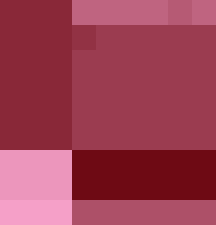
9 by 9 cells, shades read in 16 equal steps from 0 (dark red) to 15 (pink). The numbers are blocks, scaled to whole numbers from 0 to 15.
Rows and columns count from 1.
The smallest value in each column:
3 3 3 0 0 0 0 0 0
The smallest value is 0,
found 12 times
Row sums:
62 38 39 39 39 39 42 42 87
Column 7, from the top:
9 5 5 5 5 5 0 0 7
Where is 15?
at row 9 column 1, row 9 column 2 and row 9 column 3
